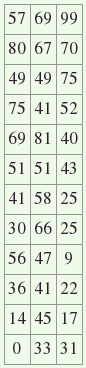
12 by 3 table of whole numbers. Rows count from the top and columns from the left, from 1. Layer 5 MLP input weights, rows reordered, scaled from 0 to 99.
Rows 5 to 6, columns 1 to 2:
69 81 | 51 51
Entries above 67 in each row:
2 2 1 1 2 0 0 0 0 0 0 0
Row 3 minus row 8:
19 -17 50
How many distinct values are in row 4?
3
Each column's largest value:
80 81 99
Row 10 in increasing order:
22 36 41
